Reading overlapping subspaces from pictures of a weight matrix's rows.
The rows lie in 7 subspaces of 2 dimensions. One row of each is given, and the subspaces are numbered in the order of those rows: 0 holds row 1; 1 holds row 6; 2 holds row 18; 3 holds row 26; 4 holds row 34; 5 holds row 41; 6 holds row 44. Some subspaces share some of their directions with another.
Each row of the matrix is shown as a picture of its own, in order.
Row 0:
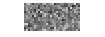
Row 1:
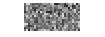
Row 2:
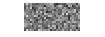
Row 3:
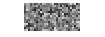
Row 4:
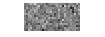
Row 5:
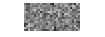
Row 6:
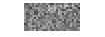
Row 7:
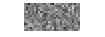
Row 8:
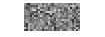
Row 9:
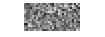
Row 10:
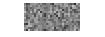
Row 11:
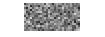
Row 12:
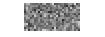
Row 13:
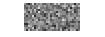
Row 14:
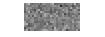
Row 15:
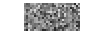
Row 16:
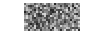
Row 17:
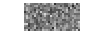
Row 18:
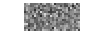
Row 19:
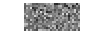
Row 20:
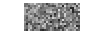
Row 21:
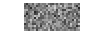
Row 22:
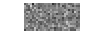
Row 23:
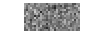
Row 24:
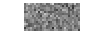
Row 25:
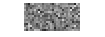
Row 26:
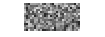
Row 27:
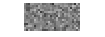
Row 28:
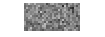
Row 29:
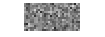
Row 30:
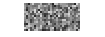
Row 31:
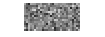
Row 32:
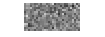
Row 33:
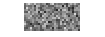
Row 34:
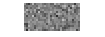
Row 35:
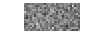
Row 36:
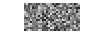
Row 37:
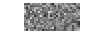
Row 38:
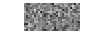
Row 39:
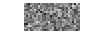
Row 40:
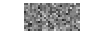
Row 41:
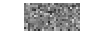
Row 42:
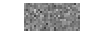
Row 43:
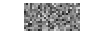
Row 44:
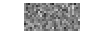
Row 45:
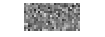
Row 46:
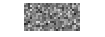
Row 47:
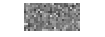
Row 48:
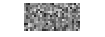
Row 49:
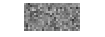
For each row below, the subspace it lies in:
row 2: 0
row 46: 3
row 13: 4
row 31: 5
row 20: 6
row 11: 3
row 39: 3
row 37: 3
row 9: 1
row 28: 6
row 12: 3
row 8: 5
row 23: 1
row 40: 0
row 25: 2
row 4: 6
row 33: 6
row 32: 1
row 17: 2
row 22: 4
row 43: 0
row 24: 6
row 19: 0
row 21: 1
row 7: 6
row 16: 2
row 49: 5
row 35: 2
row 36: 0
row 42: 1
